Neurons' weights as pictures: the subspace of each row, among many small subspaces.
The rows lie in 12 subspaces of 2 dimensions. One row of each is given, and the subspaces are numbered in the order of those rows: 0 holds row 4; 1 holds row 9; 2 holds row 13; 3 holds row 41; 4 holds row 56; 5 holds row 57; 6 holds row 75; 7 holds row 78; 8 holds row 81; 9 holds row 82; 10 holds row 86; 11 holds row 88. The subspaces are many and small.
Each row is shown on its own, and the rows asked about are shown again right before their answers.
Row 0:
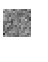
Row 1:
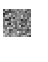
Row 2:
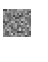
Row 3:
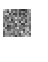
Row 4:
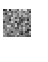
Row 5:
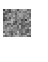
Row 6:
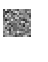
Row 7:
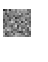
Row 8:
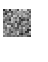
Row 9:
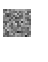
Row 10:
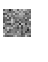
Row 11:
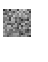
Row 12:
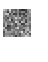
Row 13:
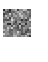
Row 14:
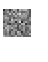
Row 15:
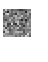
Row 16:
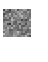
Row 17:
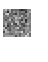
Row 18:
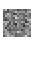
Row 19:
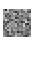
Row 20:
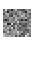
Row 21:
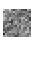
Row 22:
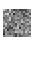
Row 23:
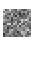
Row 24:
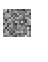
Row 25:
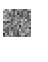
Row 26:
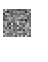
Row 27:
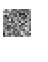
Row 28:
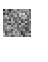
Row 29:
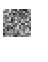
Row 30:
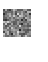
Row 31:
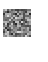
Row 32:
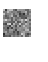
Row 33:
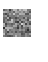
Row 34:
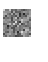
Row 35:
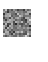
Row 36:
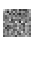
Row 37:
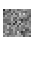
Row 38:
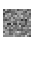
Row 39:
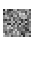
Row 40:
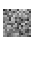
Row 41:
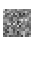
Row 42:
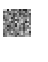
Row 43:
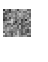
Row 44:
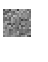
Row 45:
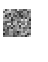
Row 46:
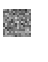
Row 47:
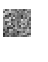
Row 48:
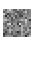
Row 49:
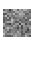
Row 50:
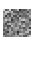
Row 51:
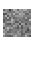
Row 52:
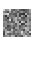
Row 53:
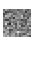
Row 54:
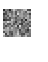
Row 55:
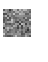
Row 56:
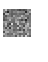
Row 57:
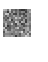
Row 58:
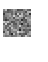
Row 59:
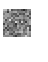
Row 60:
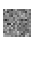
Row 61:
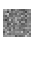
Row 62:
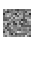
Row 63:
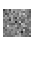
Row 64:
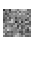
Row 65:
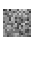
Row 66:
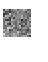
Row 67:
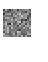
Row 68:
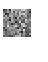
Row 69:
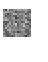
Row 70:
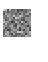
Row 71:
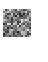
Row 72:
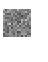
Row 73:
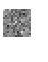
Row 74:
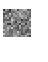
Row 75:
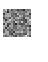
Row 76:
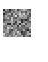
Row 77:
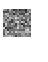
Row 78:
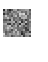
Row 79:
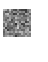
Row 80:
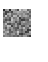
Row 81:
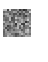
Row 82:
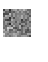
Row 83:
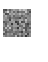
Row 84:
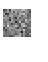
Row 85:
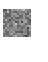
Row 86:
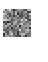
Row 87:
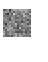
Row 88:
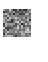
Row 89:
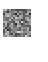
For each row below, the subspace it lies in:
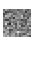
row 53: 9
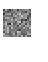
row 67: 4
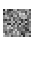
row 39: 7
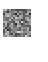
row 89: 1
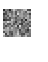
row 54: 10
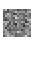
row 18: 8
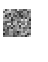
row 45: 2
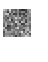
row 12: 5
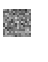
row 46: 11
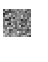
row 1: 9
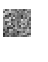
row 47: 9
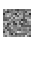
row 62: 1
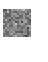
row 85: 6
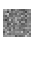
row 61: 7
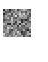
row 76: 5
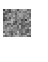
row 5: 1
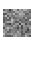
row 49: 11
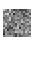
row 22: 9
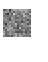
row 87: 9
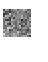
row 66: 9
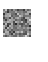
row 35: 6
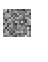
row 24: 6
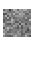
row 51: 11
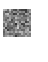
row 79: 2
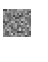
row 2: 10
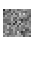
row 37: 3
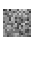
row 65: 8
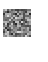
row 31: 1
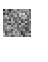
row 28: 7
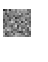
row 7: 10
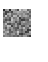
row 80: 0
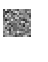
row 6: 0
